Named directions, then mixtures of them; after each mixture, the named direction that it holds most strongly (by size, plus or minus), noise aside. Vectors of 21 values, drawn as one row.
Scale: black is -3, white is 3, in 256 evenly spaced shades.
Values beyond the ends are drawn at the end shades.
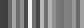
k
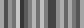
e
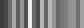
k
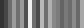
k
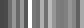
k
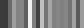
k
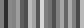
e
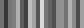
e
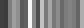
k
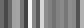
k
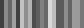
e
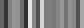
k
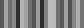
e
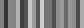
e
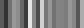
k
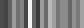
k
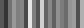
k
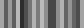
e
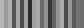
k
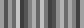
e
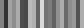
e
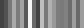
k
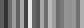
k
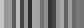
k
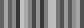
e
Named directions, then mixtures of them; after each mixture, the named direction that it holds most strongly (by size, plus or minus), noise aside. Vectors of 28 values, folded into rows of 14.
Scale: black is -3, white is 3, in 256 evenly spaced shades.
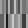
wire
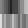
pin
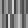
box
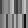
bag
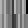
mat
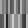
wire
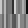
mat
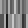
wire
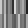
mat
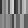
bag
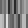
wire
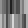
pin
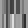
wire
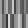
box
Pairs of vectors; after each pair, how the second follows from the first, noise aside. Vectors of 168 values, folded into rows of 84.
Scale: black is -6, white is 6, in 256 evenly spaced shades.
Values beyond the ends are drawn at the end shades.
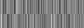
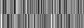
scaled up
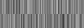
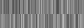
sign-scrambled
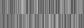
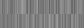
shrunk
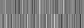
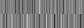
sign-scrambled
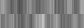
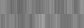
shrunk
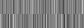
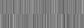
shrunk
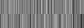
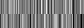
scaled up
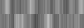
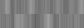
shrunk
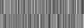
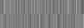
shrunk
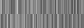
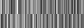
scaled up
